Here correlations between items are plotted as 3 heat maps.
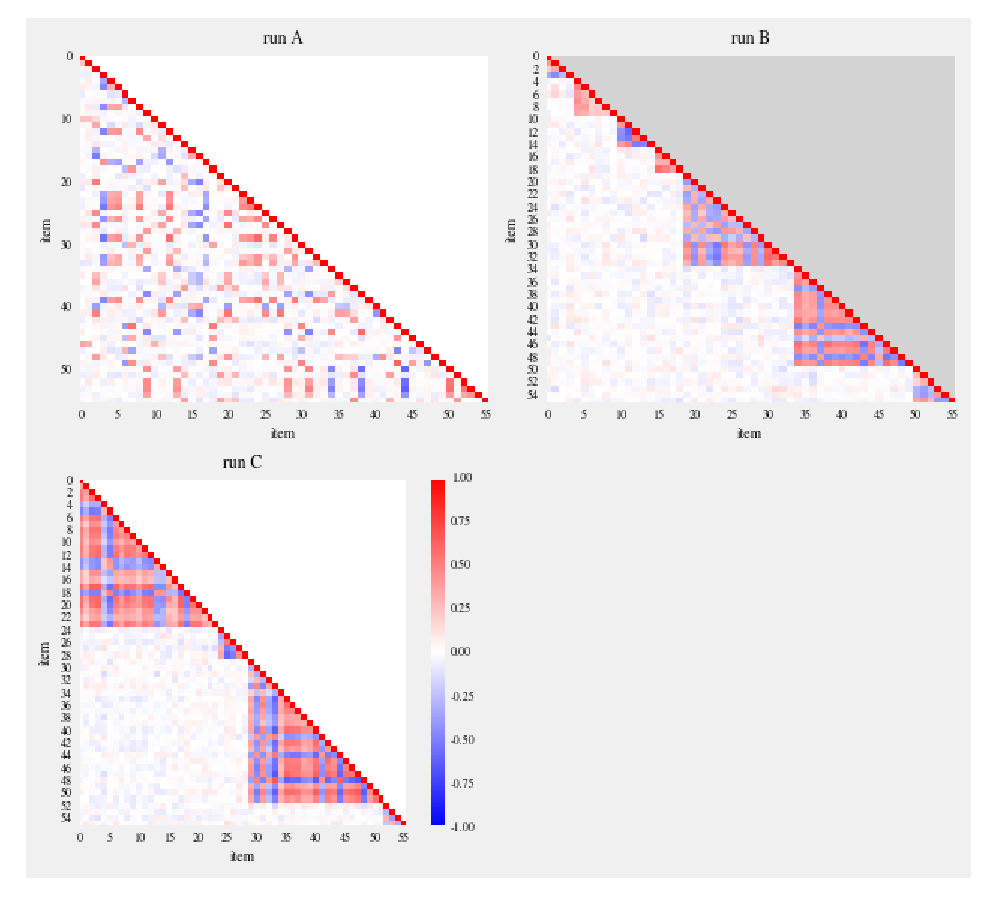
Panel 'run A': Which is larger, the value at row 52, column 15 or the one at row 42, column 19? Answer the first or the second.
the second
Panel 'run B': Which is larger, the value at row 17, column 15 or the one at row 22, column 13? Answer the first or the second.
the first
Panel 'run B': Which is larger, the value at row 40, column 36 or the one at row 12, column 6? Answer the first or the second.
the first
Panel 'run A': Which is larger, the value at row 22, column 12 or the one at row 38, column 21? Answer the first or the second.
the first
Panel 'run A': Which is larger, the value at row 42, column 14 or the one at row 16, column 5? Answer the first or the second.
the first
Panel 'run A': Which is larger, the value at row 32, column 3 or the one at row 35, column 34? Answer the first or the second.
the second
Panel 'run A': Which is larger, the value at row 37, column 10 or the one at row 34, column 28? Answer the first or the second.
the first
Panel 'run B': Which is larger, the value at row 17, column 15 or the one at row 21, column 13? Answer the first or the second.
the first
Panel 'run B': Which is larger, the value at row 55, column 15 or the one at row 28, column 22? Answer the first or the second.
the first
